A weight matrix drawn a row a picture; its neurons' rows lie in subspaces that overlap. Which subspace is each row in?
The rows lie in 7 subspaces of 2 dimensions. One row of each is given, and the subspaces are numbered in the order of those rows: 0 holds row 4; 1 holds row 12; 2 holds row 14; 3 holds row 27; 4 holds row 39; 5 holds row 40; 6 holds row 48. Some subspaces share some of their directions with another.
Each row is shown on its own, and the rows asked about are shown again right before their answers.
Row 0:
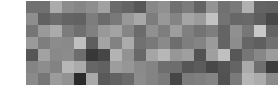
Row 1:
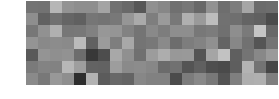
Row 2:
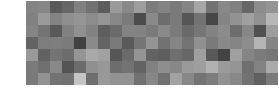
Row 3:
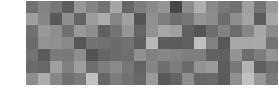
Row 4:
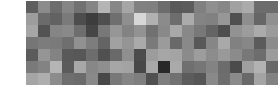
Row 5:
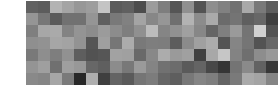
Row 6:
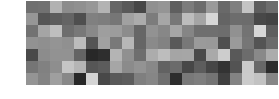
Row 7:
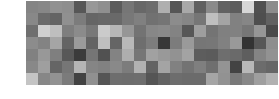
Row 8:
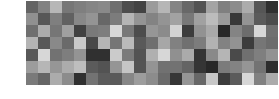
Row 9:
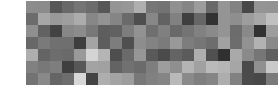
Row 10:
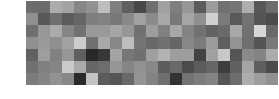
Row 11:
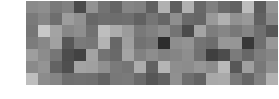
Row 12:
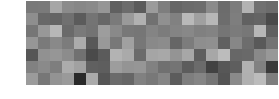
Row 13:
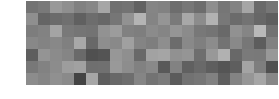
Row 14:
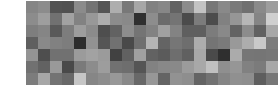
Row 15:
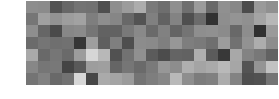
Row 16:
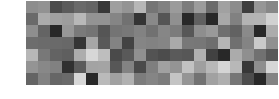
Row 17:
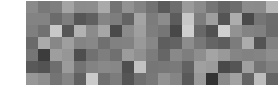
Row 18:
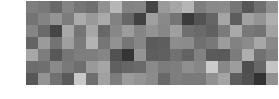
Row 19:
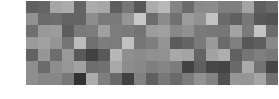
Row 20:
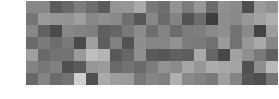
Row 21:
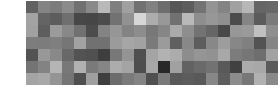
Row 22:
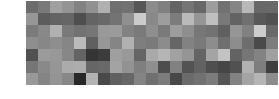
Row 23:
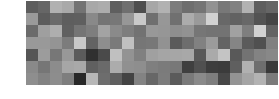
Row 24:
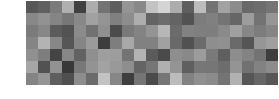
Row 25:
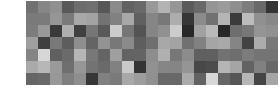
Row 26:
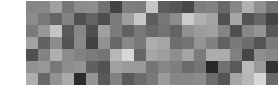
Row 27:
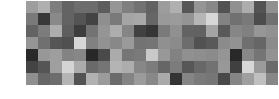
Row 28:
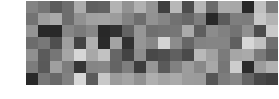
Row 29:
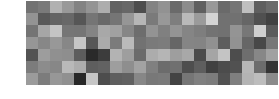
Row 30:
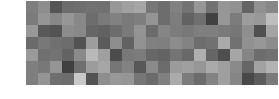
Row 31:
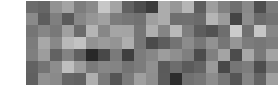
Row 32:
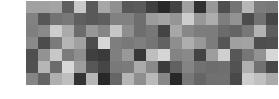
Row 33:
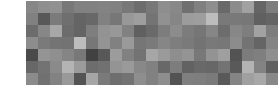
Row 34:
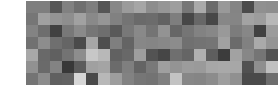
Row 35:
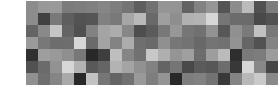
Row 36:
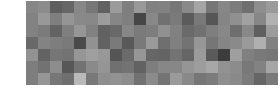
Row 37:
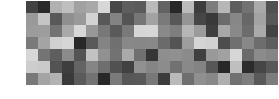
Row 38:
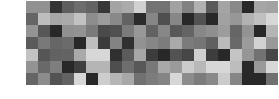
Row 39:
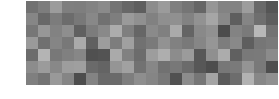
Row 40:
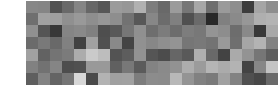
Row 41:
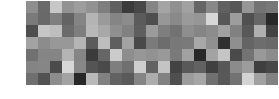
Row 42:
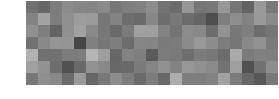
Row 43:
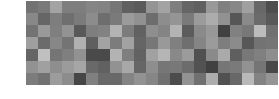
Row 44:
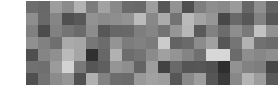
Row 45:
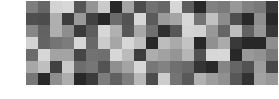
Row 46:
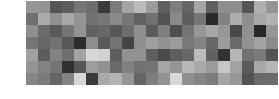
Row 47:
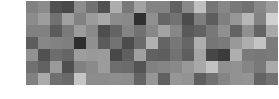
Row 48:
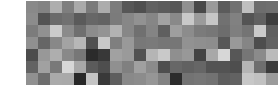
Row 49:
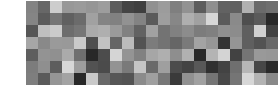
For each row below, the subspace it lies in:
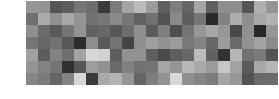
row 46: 1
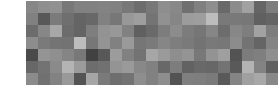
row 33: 3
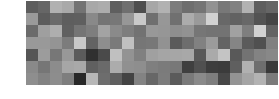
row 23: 6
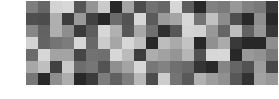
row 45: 2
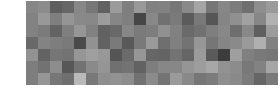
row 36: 2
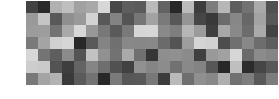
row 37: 3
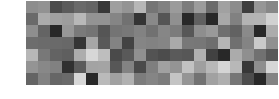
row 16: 4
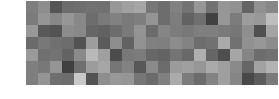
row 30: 0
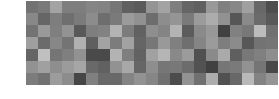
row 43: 4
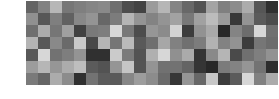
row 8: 4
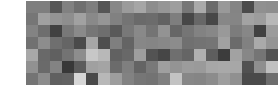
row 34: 6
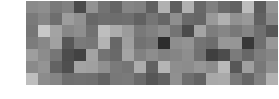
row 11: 5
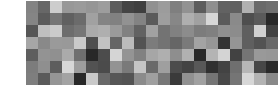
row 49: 0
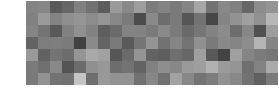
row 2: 2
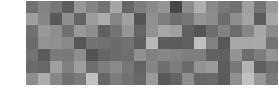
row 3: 2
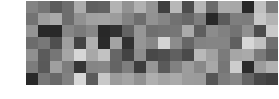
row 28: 5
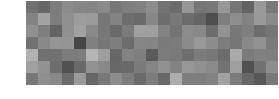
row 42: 3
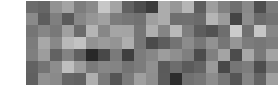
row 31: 1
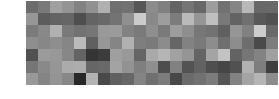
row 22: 0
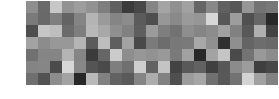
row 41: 0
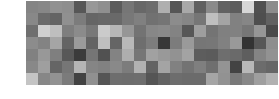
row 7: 5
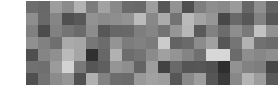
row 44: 5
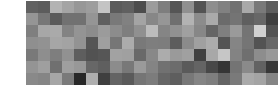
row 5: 3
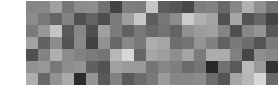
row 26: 1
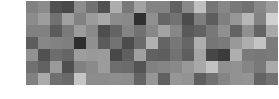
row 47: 2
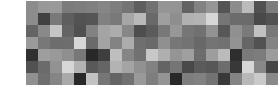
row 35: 3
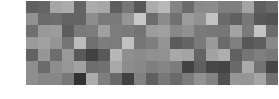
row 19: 6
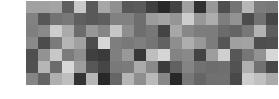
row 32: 6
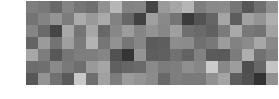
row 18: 1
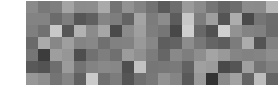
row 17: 4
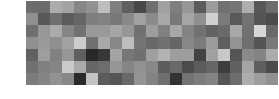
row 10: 1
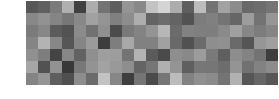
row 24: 6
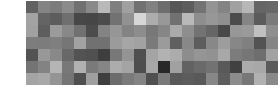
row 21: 0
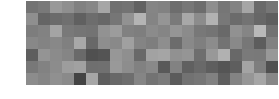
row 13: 0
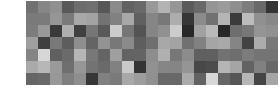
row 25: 4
